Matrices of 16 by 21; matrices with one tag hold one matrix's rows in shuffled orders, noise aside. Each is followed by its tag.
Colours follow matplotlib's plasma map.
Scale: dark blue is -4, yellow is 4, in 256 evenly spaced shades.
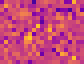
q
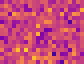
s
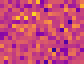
s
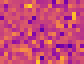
q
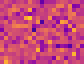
q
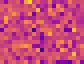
q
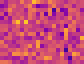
s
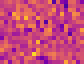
s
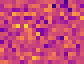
s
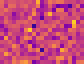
q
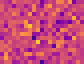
q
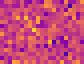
s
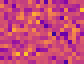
s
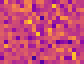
q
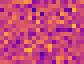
q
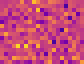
s
